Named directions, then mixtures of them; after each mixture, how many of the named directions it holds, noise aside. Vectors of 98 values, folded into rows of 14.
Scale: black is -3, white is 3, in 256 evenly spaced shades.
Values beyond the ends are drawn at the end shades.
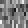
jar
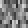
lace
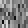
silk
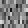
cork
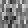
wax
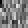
three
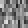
three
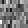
three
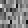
three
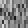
one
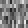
two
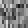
two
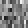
two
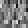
one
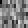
two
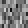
one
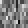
three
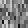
one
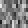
one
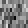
three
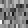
three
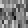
three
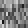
three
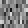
one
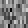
three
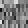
three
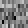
three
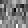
two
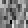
three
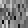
one
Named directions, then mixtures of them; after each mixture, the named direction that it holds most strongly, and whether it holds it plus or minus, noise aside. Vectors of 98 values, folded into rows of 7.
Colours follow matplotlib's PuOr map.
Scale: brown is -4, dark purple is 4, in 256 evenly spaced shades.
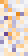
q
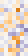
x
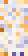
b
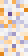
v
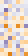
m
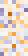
v, minus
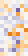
x, minus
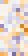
x, minus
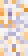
v, plus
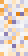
q, plus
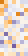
q, plus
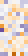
b, minus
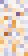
q, minus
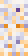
m, plus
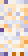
b, minus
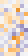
x, plus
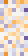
v, minus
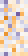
q, minus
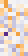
q, plus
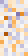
q, minus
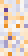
m, plus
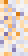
q, plus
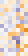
x, minus
